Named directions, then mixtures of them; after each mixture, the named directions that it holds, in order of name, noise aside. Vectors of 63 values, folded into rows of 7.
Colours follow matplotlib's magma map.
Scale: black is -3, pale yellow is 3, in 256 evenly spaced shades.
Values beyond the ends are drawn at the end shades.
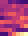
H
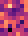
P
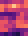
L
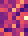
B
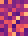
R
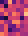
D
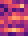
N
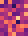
R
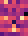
D, N, R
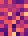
R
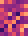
R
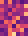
R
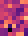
B, P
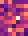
N, R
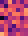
D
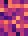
D, L, R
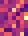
B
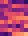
H, N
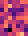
B, P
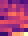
H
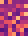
R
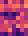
L, R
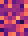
P, R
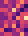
B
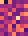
R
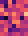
D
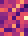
B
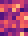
B, H, L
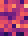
B, L, R
